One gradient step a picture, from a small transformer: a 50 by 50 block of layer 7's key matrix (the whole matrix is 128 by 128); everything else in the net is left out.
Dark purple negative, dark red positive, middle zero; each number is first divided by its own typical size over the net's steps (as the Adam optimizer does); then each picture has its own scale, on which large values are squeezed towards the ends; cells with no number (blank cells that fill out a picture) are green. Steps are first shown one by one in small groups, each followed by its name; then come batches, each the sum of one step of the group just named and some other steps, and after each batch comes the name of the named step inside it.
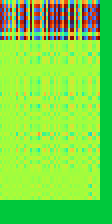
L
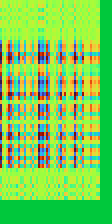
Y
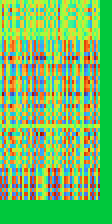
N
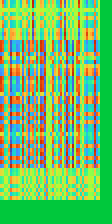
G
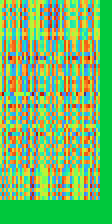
N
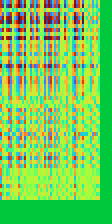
G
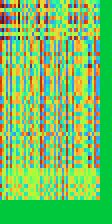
G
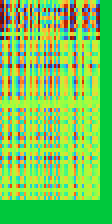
L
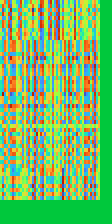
N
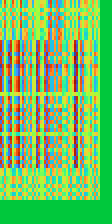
N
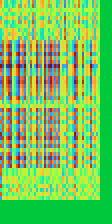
G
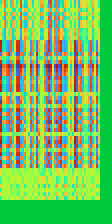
Y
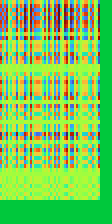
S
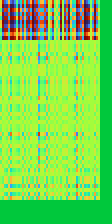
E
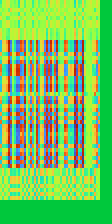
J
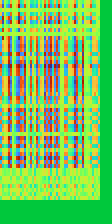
J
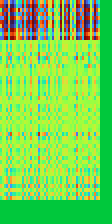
E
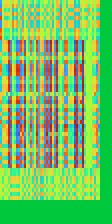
J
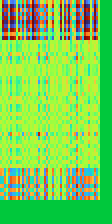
E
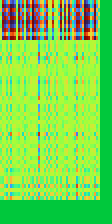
E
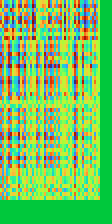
E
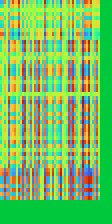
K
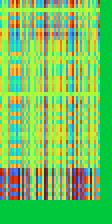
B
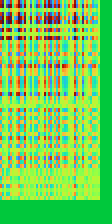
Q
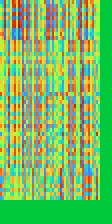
K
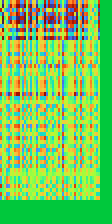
Q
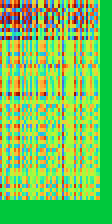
Q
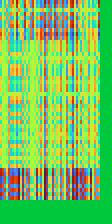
B
